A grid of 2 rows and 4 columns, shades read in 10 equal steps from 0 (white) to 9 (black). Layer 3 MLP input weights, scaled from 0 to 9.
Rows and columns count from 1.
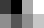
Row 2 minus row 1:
-3 -3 1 2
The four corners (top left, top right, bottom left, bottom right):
7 0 4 2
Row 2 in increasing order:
2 4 4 6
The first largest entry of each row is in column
2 2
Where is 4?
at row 2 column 1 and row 2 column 3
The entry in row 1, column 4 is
0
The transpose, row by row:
7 4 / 9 6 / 3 4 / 0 2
